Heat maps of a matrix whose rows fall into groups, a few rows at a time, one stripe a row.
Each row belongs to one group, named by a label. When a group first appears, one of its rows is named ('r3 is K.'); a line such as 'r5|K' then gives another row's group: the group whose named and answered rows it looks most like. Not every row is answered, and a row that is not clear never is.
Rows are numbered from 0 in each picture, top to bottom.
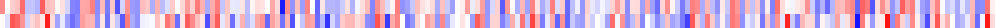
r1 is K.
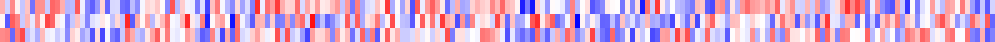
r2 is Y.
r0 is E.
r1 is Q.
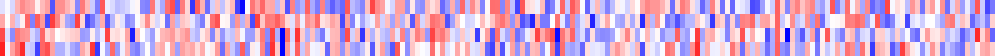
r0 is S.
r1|E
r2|Q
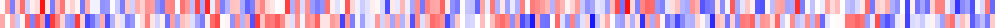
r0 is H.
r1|E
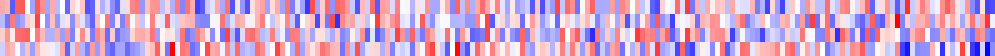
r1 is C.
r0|Y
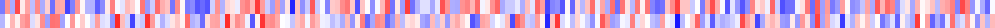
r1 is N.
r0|Y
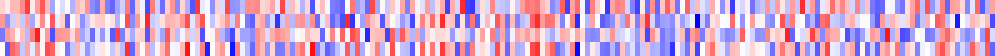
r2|H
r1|Q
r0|S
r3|Q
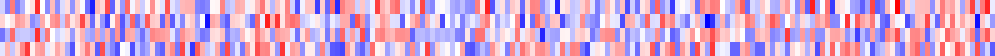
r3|S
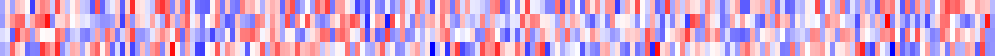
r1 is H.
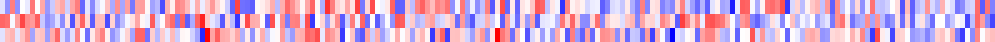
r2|E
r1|S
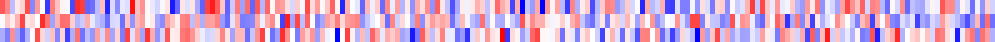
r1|H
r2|C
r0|E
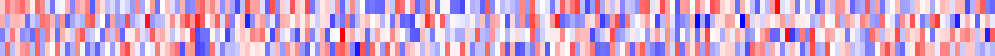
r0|S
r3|Y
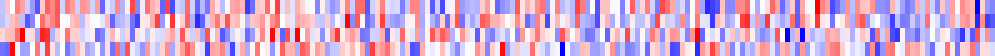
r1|N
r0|N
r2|H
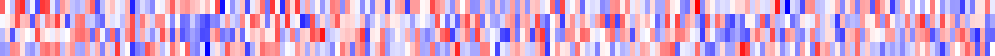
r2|Y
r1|Y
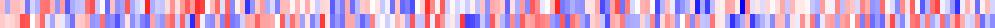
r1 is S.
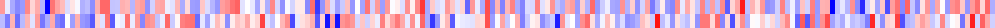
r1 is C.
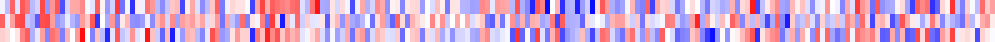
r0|N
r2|N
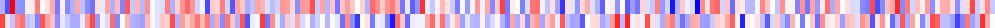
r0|C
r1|K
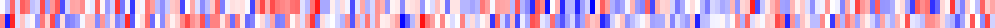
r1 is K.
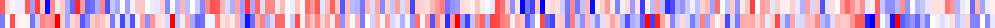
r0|E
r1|E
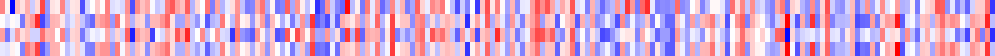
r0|Q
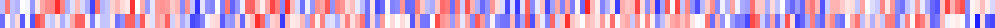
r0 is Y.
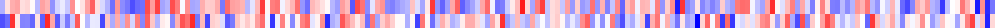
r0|N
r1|C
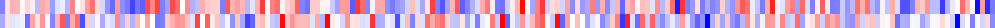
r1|H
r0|N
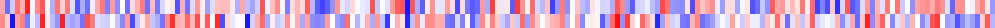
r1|K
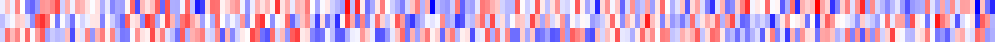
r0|N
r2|S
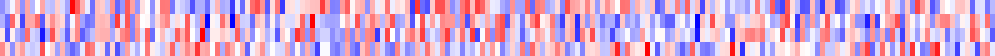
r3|K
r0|Y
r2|Q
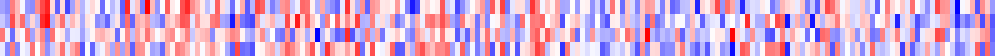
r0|C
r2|Q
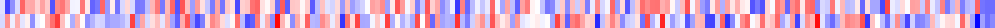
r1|E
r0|S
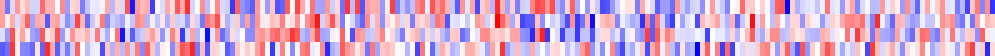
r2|N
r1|E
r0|Q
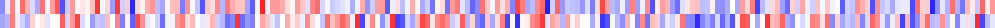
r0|N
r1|H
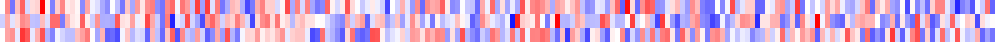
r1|N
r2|S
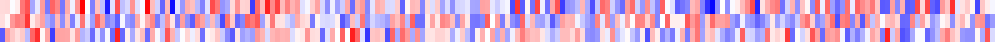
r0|N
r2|H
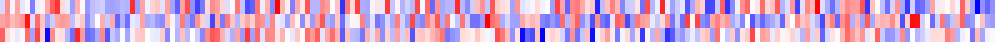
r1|S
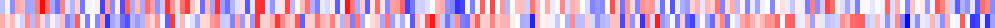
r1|E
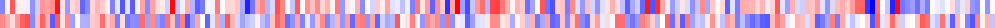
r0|E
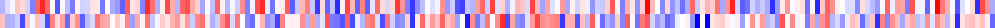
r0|C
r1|Q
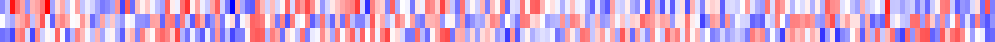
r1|S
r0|H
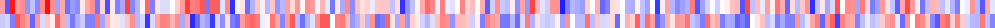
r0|K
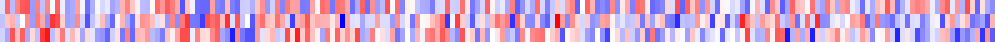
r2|H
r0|Y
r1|E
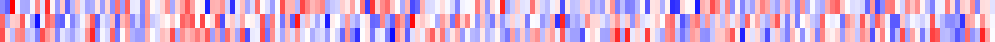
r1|K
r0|C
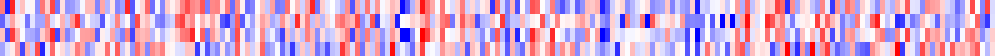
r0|K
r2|K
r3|Q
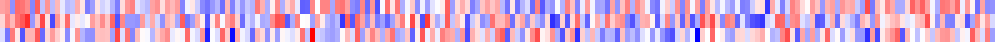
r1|S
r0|Y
